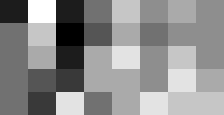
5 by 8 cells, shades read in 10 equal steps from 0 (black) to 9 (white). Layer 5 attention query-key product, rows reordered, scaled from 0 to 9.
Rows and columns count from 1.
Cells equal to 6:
8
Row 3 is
4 6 1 6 8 5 7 5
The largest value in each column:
4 9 8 6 8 8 8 7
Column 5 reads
7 6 8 6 6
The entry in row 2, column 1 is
4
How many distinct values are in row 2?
6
